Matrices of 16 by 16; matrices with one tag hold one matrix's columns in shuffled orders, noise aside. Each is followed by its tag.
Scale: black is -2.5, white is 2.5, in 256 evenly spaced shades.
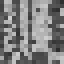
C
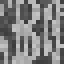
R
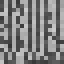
C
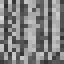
C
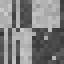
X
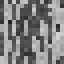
R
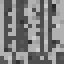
C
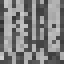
C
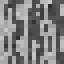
R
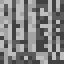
C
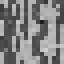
R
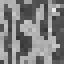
R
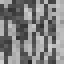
R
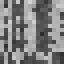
C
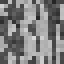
R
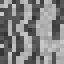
R
